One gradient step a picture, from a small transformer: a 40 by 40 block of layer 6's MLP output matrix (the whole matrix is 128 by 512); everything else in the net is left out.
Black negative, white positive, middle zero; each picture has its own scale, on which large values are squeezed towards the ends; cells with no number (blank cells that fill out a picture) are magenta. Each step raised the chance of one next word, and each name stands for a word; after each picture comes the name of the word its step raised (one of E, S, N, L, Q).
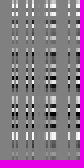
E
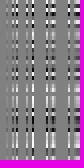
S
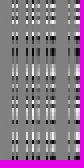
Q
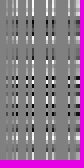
E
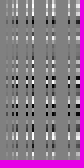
E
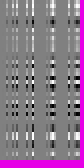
E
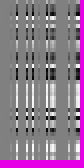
S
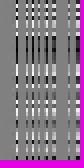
Q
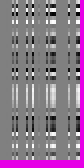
S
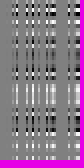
S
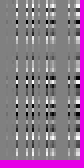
E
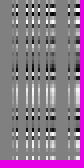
S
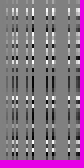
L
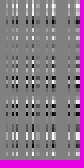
E
